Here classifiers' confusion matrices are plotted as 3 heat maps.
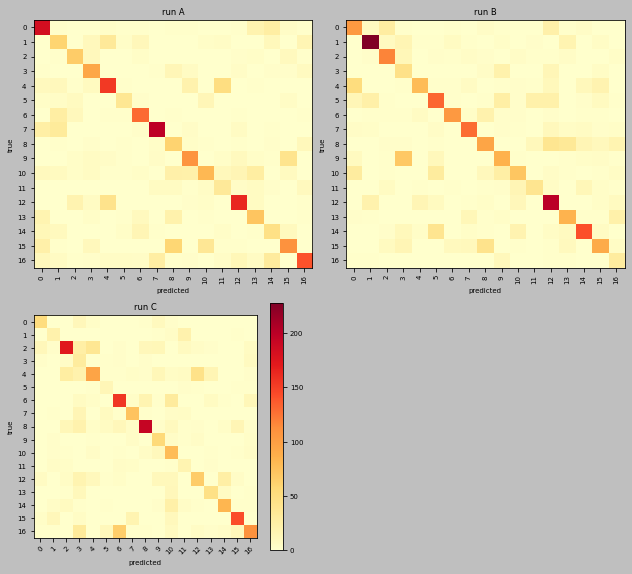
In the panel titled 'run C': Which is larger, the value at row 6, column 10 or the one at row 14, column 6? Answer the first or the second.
the first
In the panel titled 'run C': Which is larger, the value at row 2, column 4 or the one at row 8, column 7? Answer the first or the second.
the first
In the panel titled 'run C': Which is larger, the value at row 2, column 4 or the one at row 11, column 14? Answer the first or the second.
the first
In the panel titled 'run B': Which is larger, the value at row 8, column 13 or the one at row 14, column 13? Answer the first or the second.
the first
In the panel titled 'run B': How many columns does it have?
17
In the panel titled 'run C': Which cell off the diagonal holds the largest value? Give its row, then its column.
16, 6
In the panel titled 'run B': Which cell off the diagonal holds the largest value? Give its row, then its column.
9, 3
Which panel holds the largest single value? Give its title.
run B
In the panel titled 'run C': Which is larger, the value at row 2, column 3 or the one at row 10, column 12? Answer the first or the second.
the first
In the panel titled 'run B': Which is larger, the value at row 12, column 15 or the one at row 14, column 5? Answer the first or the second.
the second
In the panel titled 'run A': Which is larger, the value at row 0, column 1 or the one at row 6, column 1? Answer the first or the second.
the second
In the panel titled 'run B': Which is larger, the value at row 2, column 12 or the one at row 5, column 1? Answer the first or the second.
the second
